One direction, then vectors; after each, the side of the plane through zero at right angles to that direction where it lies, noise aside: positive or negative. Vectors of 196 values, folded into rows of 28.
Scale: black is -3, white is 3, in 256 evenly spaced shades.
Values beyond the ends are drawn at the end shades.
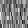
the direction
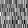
positive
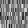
negative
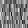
positive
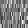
negative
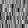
negative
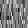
negative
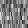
positive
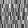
negative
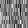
positive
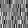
positive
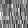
positive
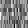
positive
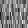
negative
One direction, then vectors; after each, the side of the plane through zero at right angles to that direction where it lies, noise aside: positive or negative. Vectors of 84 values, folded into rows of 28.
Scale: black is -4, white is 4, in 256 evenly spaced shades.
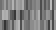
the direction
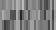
positive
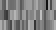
negative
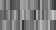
negative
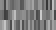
negative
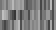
positive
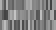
negative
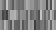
negative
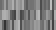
positive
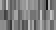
negative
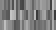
negative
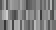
positive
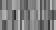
positive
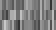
negative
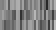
positive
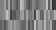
positive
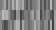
positive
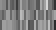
negative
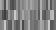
negative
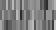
positive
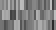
positive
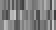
negative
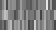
positive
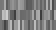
positive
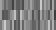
negative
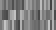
negative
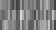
negative
